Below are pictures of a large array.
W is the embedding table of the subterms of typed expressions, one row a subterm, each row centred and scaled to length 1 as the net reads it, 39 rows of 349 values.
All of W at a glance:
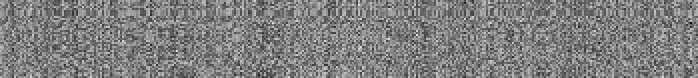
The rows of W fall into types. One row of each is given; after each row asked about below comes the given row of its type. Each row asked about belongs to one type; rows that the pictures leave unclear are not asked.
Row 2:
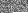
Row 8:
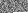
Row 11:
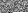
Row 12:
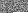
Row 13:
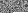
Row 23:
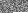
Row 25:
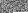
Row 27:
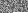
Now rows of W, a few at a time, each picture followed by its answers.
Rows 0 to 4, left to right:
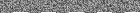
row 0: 13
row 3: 27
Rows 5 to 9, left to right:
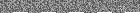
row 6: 13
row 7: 13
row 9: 2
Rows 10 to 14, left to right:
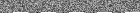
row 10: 27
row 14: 25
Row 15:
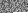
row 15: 8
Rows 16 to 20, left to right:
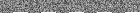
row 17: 8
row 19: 11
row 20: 8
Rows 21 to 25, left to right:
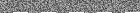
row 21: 12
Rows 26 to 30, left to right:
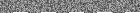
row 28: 8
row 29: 25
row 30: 27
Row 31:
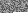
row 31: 23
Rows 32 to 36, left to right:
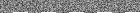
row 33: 13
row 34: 12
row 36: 12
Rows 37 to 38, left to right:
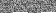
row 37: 2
